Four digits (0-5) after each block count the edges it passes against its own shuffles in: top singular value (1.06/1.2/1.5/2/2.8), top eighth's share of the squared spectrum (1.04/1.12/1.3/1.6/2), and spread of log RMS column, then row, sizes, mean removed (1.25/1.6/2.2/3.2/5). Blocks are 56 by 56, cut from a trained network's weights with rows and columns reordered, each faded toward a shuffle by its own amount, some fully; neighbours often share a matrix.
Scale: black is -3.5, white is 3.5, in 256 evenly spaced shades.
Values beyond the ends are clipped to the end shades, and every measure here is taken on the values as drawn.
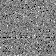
2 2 0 1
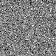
0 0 0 0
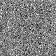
2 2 0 0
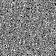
1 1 0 0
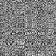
4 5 2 2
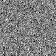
2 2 0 0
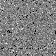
2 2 0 1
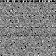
4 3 0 2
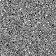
1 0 0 0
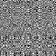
4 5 2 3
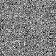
3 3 1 1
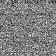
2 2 0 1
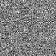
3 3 0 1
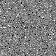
2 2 0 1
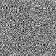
3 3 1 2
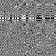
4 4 1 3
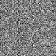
3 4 1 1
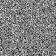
2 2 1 1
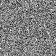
0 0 0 0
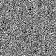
2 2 0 0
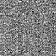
3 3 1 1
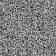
2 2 0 0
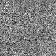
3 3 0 1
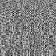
4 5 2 2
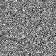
3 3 0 1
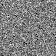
0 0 0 0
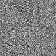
3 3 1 1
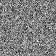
0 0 0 0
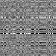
5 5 1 3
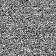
2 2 0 1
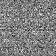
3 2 0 1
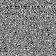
2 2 0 1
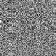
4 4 1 2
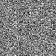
3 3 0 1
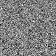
2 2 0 1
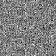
3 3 1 1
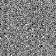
3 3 1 1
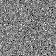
2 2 0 0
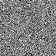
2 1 0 0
